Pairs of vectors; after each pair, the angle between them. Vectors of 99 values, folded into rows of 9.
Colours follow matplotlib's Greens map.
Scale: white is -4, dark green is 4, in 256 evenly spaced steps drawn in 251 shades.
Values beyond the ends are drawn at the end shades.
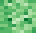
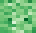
nearly parallel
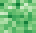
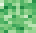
partly opposed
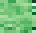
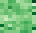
nearly parallel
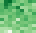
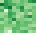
partly aligned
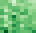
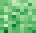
nearly parallel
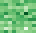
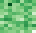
orthogonal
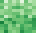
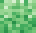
nearly parallel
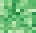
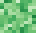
orthogonal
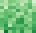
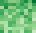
nearly opposite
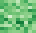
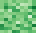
orthogonal
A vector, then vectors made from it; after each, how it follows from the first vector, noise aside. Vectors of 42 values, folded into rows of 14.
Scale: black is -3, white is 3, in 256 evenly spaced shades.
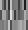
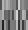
reversed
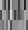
copied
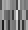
reversed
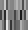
wrapped around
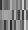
wrapped around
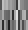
reversed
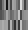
wrapped around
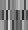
wrapped around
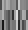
reversed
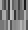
copied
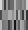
wrapped around
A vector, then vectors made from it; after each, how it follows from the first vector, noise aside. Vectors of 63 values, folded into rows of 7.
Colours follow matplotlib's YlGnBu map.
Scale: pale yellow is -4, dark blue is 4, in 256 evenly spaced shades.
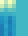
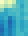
copied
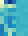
sign-scrambled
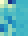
sign-scrambled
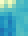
copied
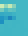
partly zeroed
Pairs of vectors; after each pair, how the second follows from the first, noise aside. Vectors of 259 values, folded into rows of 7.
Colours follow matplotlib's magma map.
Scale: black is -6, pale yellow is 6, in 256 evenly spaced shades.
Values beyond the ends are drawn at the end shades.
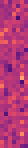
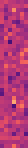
wrapped around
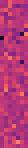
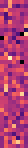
scaled up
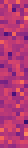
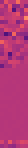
partly zeroed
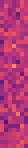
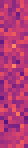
copied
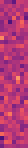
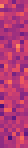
wrapped around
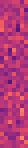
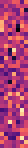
scaled up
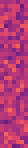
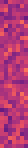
wrapped around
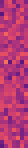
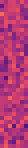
wrapped around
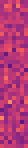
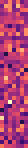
scaled up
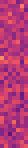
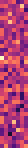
scaled up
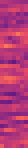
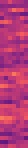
wrapped around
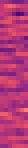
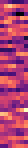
scaled up
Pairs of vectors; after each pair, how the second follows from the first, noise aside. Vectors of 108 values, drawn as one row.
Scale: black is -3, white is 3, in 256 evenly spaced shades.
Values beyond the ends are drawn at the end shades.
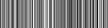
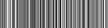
wrapped around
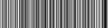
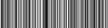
wrapped around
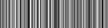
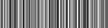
wrapped around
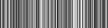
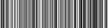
sign-scrambled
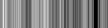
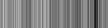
shrunk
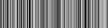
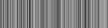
shrunk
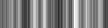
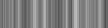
shrunk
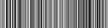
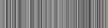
shrunk
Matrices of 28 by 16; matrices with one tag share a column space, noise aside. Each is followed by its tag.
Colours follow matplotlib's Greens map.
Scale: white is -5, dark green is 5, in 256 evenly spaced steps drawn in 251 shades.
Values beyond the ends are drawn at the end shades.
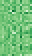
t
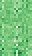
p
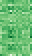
t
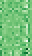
p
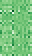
t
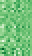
p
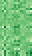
p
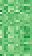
t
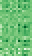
p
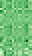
p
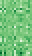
p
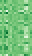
t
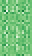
t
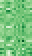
p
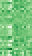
p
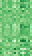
p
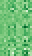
p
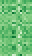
t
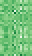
t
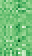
p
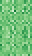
t
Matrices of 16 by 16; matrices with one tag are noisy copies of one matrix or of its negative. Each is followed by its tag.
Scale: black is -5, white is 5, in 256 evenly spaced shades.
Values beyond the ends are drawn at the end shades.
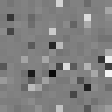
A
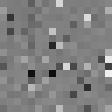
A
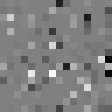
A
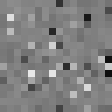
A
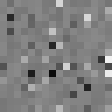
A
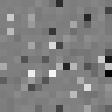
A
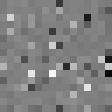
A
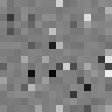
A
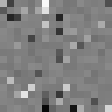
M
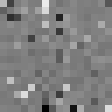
M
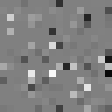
A
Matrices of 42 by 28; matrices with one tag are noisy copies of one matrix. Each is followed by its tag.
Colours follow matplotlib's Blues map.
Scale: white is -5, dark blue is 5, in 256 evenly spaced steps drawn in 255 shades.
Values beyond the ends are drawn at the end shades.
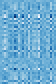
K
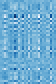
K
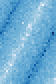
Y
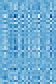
K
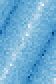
Y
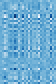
K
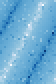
Y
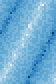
Y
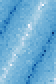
Y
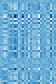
K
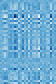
K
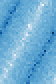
Y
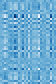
K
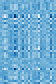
K
